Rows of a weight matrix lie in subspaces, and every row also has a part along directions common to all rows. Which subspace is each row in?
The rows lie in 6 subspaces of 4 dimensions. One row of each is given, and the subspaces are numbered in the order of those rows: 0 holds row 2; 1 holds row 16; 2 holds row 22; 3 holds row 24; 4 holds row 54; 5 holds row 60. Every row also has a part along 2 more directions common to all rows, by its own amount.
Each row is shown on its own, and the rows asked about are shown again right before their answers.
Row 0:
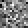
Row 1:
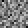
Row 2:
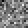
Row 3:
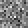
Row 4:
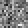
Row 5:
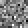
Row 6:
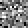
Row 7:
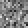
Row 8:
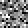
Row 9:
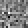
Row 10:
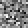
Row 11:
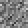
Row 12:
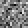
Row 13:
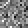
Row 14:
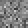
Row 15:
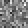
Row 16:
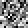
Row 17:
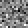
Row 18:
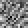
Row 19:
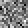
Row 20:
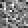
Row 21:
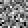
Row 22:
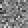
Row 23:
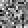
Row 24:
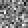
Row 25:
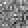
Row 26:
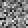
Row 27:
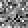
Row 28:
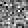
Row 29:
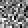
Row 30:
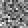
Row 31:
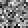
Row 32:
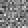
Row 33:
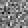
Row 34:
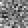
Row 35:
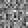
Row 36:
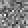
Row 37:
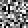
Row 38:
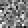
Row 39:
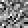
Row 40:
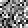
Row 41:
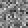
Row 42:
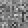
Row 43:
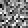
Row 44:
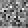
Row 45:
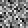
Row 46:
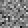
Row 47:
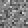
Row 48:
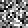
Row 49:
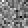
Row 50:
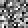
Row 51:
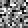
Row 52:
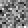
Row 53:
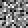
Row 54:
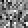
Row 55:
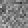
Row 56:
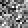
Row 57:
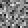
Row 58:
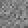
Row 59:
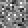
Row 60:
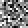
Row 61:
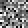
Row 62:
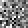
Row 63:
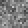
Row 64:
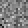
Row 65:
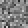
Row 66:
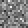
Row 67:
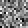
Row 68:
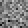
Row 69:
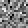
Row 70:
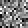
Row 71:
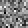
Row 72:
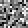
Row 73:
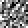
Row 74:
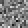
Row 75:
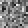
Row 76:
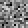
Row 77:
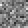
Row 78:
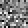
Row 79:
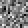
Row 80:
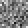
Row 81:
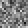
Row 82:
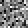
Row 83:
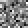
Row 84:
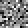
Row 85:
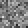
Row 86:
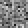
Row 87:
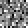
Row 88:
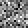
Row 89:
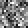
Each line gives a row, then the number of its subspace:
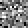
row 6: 5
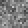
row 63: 0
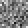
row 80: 1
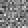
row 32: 3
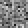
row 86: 1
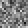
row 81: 3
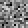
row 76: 1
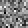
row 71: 3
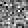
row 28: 1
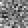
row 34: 5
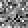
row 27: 4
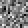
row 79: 2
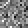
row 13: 0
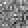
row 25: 1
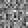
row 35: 4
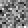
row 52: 3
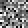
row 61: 3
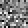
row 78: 2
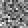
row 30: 5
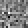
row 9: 2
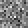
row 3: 4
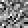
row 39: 5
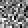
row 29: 0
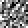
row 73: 2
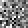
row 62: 4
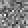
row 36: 4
